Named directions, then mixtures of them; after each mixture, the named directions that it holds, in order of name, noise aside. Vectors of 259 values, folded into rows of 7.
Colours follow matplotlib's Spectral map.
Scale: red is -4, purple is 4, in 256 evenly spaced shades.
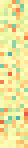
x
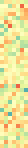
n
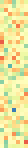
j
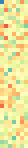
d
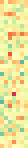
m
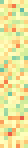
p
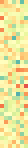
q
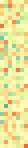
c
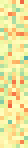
m, q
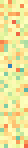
c, j, n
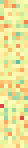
d, p, q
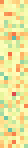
m, q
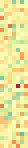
n, q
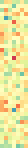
d, j, p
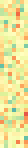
j, x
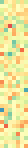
d, n, x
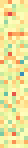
j, m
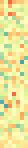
c, m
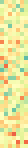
j, p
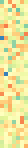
c, d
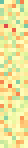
d, p, x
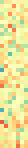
n, p, x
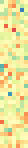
p, x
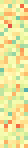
n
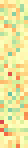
p, q, x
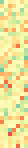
p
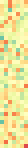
c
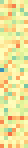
p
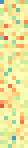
d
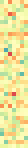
d, j, m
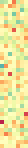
p, x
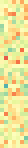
m, n, q
